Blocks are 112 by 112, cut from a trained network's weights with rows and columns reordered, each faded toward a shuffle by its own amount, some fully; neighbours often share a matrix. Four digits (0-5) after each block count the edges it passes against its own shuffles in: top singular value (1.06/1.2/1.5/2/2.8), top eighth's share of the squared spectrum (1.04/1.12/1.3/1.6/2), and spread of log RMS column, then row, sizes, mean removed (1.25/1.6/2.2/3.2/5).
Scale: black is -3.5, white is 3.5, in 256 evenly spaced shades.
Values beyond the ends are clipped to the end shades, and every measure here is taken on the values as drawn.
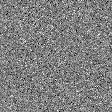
0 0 0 0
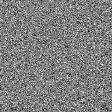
3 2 2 0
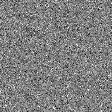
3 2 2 0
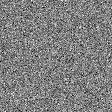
0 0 0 0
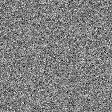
1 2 0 0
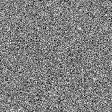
2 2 0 1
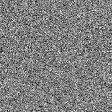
3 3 0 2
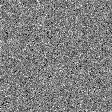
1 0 0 0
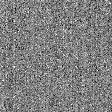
2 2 0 2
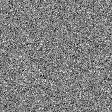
0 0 0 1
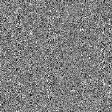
3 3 3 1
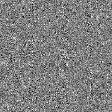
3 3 3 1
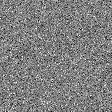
0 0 0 0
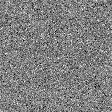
0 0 0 0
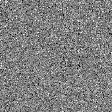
2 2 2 0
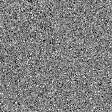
2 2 2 0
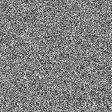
2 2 0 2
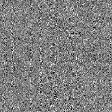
3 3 3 1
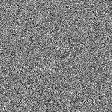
2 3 0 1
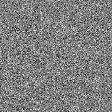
3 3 2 2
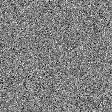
1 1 0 1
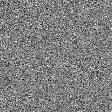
2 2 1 2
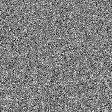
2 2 0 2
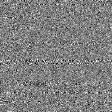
3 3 1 3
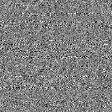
3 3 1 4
